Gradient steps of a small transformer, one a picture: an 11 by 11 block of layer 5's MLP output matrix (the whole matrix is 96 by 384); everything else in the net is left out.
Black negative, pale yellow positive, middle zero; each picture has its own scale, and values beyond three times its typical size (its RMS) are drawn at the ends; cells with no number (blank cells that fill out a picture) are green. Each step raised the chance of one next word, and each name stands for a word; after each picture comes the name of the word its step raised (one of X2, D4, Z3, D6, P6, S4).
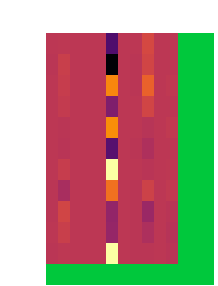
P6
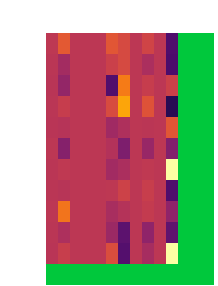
P6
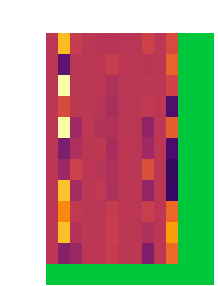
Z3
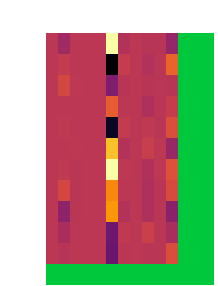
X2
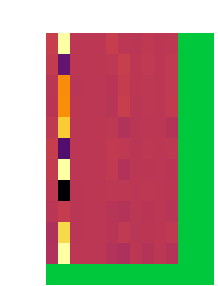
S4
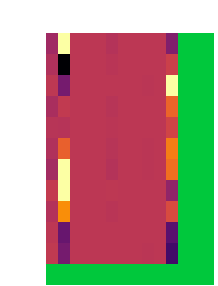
X2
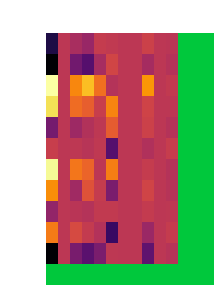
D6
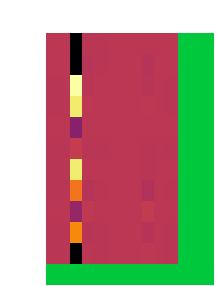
D6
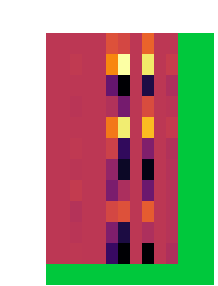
S4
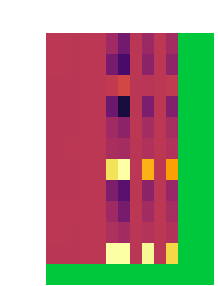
P6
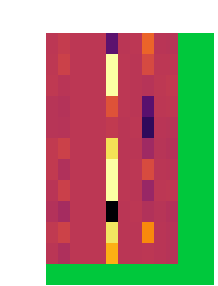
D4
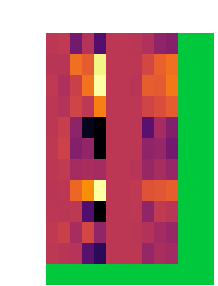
D4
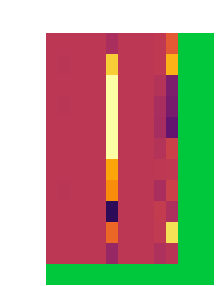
D4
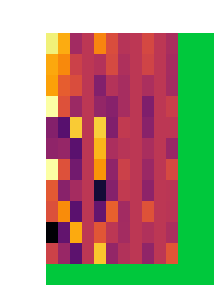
P6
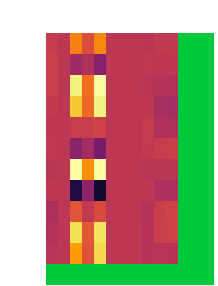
S4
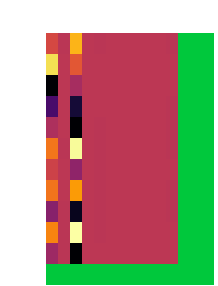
D4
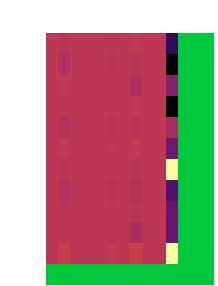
P6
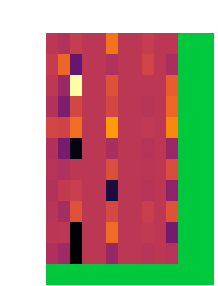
D6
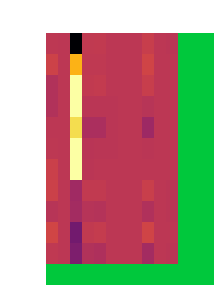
D4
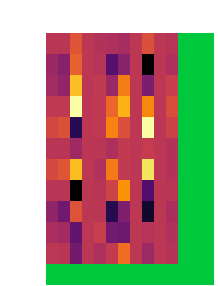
D6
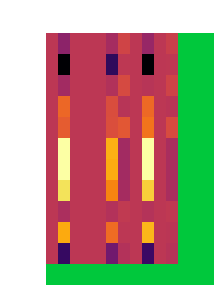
Z3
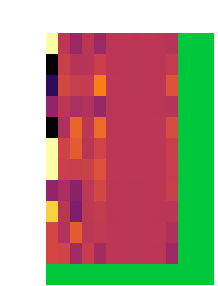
X2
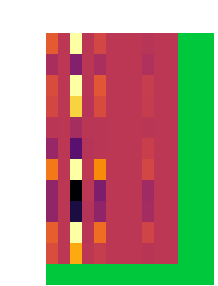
S4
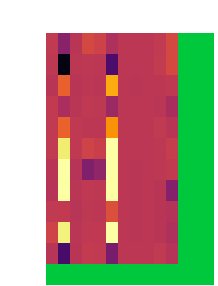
Z3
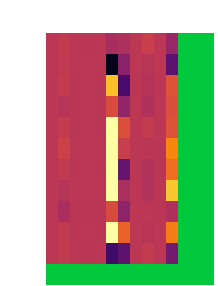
Z3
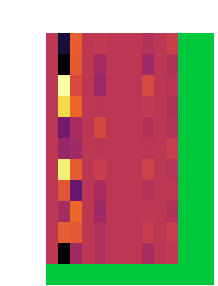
D6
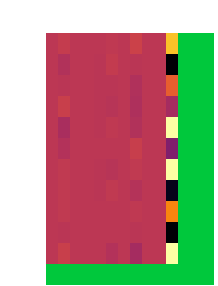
D4
